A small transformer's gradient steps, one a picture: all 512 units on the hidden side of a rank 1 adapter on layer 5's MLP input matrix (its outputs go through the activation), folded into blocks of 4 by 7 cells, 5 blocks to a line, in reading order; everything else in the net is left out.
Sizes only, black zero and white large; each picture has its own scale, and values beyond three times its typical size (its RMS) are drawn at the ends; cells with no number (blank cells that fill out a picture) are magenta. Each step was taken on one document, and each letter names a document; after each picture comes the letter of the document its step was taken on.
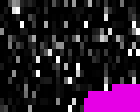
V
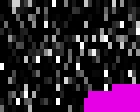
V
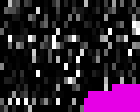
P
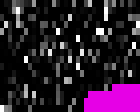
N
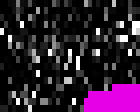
V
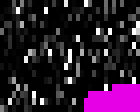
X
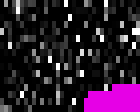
N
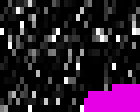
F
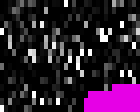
X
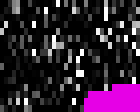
P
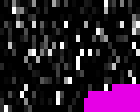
N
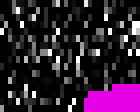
V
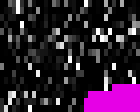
F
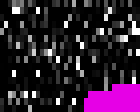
V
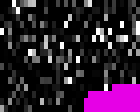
X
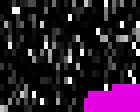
X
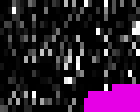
X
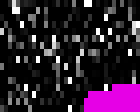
V
